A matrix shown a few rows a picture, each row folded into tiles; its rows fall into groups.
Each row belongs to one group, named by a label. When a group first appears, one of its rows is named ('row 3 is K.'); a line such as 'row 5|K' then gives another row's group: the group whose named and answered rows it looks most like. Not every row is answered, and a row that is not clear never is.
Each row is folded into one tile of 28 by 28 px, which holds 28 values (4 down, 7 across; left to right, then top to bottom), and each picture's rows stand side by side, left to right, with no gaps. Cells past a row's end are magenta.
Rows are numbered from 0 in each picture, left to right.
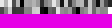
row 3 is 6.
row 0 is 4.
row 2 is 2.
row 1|4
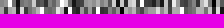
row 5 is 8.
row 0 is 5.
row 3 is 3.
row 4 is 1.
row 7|5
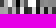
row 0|5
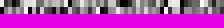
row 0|8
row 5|6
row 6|4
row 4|8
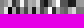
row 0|1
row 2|8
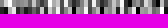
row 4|5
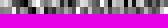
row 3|1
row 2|8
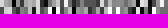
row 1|5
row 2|5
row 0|4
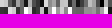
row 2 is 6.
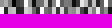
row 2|8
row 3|1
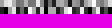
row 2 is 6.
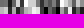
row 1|4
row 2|3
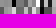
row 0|6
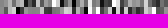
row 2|8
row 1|2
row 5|6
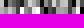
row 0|8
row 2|5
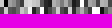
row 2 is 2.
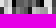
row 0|4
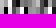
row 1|5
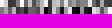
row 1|2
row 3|6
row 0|1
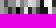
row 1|1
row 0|2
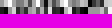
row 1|5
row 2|3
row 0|3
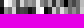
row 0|3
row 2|8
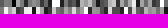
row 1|2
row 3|2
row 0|6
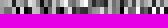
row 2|3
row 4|2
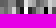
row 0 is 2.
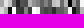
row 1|4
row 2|2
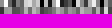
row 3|5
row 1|4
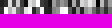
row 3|4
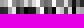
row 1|3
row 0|3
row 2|5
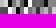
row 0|6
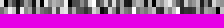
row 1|2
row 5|2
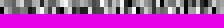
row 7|2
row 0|1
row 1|6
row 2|3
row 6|5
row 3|1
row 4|5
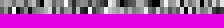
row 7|2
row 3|8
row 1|1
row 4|8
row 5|8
